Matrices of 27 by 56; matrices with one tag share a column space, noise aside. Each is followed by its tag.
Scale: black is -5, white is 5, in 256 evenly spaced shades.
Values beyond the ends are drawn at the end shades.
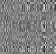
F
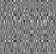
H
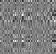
H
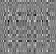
H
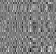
F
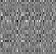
H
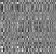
F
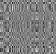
F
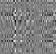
H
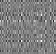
H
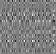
H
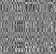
F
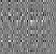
H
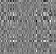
H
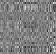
F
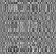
F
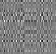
H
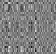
F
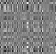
F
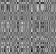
F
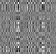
F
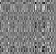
F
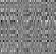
H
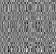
F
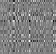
H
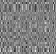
F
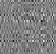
H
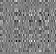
H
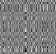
F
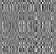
F
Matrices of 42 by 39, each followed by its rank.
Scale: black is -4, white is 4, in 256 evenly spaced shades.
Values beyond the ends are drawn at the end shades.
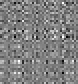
three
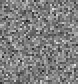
full rank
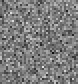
full rank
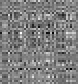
three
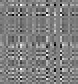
two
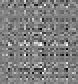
three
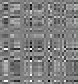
two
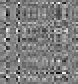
three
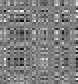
two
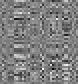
three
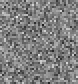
full rank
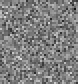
full rank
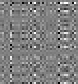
two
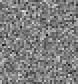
full rank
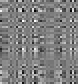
two
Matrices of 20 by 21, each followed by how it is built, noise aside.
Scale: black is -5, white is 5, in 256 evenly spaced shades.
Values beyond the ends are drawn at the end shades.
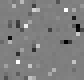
sparse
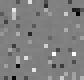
sparse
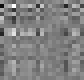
low rank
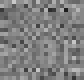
low rank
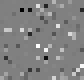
sparse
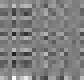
low rank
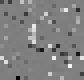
sparse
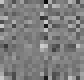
low rank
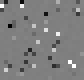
sparse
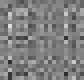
low rank
